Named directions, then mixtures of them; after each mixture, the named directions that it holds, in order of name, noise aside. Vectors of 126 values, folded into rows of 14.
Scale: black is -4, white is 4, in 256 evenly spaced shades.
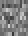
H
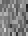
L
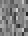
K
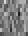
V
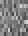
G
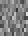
G, K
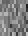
L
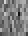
V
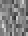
K, L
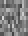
H, V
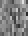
K, V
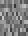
G, H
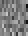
G, L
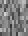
L, V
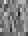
V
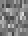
H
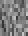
K, L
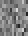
K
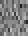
G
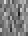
V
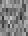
H, L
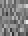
G, L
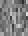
K, V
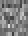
H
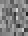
K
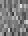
G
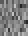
G
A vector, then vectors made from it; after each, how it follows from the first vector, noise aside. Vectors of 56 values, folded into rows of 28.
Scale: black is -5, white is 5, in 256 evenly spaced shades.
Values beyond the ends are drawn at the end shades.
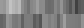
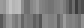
copied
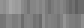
shrunk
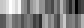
scaled up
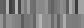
sign-scrambled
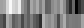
scaled up
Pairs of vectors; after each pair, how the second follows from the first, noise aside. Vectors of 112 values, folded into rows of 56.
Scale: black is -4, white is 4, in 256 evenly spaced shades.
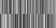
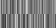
sign-scrambled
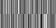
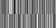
reversed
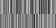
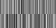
reversed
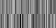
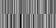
sign-scrambled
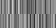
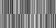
sign-scrambled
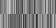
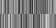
reversed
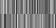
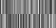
reversed
